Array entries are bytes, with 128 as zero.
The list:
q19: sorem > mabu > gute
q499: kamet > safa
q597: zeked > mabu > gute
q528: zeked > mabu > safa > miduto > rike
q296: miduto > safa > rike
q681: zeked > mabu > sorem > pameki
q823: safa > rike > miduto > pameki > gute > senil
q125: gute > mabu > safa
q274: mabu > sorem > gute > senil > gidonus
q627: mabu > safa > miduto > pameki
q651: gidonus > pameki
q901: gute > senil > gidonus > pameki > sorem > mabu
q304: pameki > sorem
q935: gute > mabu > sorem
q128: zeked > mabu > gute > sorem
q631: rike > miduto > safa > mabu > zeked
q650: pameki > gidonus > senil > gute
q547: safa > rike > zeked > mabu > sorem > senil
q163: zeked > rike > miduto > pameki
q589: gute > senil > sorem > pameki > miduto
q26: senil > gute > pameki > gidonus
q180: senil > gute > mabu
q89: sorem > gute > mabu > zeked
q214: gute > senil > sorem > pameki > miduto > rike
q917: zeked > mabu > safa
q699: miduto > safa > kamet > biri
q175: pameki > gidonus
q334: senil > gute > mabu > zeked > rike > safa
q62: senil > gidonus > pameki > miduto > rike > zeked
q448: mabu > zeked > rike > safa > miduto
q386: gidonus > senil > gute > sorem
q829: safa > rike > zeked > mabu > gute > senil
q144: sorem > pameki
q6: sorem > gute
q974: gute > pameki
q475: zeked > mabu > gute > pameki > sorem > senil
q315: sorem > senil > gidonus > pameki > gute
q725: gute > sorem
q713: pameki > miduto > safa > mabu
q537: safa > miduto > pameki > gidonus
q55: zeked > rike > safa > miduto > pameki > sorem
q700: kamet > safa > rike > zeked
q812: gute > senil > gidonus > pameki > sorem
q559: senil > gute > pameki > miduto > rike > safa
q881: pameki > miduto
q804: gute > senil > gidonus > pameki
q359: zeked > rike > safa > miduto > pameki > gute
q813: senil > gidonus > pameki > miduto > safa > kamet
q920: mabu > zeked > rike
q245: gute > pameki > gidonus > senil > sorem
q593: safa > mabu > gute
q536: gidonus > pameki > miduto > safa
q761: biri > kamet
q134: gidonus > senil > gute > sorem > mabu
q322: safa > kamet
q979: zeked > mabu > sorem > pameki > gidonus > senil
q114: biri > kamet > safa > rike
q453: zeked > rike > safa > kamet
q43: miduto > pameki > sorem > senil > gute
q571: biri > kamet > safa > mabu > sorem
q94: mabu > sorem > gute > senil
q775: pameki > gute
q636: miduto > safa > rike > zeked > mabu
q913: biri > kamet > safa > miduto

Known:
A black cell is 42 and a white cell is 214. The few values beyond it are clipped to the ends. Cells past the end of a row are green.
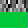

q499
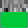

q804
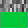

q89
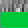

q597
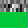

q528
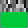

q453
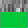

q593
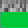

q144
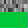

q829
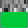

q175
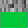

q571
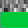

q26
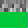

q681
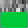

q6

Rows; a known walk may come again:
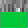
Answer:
q593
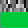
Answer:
q453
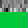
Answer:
q651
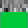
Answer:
q804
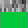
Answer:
q725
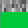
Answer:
q812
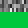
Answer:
q631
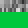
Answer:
q6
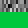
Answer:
q917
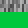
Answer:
q180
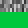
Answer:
q89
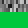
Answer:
q713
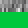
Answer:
q19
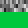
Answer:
q274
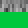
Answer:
q974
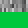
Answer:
q935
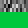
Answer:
q559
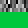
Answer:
q499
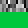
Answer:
q322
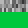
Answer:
q386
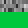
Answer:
q829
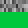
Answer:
q547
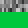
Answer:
q43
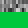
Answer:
q650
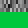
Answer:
q125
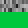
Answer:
q94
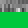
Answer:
q359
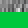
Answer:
q597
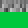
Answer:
q144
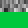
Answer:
q26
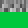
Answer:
q681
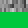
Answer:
q571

